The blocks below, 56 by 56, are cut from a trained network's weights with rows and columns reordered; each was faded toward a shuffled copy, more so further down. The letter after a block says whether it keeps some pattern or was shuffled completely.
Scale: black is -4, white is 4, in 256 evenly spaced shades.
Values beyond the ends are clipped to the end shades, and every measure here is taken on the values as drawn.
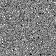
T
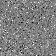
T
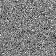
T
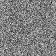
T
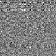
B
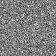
T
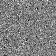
T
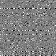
B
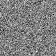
T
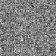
B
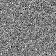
T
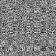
B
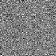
B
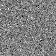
T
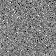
T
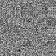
B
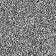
T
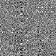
B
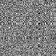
B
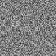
B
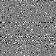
B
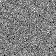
T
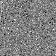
T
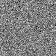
T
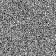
T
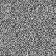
B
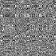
B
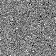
T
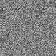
B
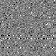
B
